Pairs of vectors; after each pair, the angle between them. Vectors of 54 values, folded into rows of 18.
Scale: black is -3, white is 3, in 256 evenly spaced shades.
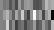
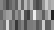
nearly parallel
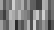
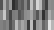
nearly opposite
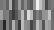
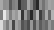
partly opposed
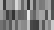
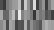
orthogonal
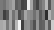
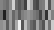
nearly parallel
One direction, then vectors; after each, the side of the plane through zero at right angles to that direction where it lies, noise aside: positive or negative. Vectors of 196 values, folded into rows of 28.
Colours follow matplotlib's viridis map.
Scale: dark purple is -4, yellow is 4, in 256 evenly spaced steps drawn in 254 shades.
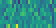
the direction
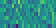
negative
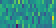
negative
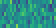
positive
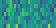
positive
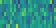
positive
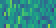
positive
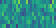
negative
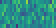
negative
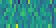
positive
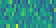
positive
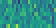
positive
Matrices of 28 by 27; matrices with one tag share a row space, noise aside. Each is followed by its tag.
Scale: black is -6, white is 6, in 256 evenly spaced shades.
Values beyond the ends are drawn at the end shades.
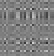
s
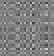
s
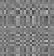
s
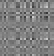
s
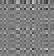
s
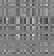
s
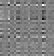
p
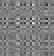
s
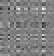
p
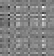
p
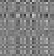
s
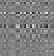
s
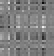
p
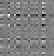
p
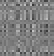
s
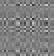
s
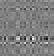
s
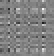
p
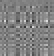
s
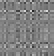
s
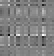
p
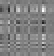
p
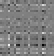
p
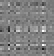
p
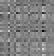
p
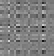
p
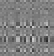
s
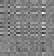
p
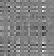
p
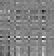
p
